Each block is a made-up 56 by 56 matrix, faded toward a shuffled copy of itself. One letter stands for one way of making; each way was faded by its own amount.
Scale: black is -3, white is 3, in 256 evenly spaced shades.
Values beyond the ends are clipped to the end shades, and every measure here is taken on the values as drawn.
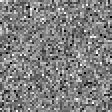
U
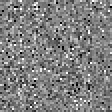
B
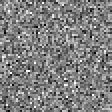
U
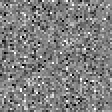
B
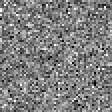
U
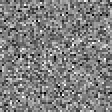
U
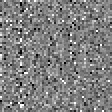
B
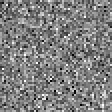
U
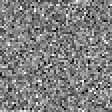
U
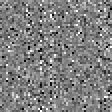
B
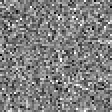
U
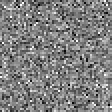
U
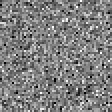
U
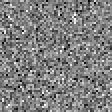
U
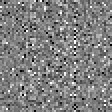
B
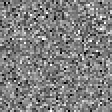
U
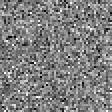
U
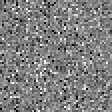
B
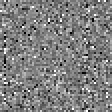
B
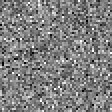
U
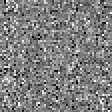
B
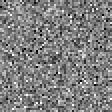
U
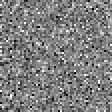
B
